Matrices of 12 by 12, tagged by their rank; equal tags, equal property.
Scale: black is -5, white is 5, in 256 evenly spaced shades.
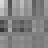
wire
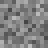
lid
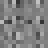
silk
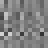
silk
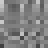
silk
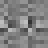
silk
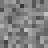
lid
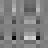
wire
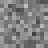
lid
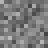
lid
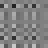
wire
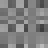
wire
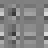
wire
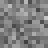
lid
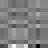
wire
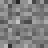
silk
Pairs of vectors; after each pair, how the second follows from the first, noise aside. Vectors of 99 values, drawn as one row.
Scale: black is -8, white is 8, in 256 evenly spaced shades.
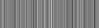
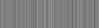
shrunk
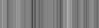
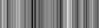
scaled up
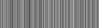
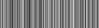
scaled up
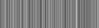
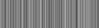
negated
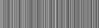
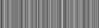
shuffled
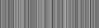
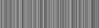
shuffled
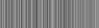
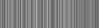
negated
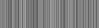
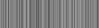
shuffled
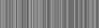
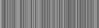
shuffled
